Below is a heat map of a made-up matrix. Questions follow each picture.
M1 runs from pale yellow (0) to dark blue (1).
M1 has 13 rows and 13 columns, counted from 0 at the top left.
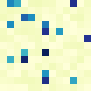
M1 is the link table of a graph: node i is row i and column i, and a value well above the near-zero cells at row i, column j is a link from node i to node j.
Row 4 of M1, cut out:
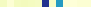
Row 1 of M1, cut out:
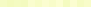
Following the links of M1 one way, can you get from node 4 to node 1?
yes
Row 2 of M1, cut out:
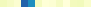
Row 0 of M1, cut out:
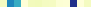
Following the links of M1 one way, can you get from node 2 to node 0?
no
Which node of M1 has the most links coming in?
node 6
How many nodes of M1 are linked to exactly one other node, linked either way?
2
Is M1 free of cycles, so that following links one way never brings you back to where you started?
yes
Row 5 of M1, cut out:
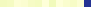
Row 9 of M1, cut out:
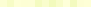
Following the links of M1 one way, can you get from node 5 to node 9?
no
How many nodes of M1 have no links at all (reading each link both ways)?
1
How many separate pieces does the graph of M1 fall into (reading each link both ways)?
3
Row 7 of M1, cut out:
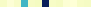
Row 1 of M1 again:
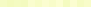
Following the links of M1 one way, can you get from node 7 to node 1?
yes
